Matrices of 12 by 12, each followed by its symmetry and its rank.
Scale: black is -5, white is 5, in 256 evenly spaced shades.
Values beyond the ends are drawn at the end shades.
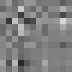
antisymmetric, rank two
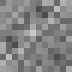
symmetric, full rank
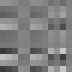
neither, rank one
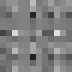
antisymmetric, rank two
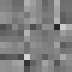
antisymmetric, rank two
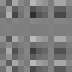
neither, rank one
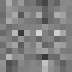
neither, rank two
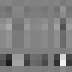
neither, rank one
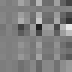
neither, rank one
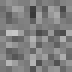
antisymmetric, rank two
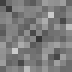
symmetric, full rank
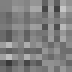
antisymmetric, rank two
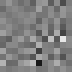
antisymmetric, rank two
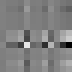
neither, rank one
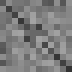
symmetric, full rank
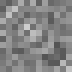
symmetric, full rank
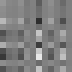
neither, rank one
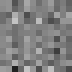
neither, rank two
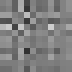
antisymmetric, rank two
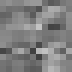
neither, rank two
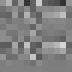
neither, rank two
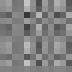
neither, rank one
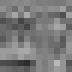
neither, rank two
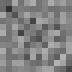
symmetric, full rank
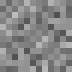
symmetric, full rank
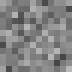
symmetric, full rank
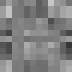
neither, rank two
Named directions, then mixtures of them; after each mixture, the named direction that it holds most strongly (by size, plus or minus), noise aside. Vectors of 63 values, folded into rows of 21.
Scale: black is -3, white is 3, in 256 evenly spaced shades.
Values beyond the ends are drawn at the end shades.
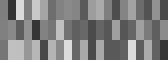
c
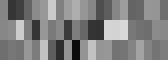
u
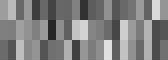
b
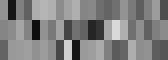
u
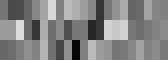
u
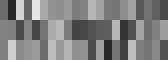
c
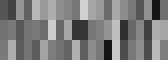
b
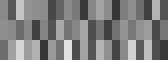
c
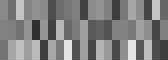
c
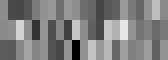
u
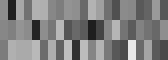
c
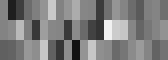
u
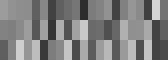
b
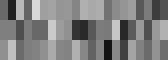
b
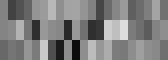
u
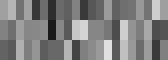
b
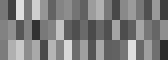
c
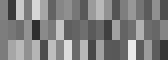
c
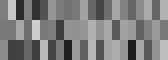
c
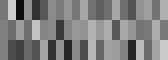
c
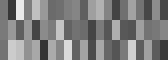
c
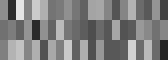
c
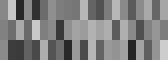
c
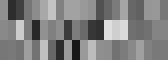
u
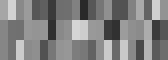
b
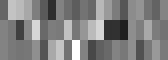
u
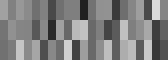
b
